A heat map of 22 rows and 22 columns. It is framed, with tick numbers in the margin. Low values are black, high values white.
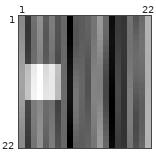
An odd patch, higher than its surroundings, sits in the middle left. The grain runs up and down. The middle left is the ninth with the highest average.
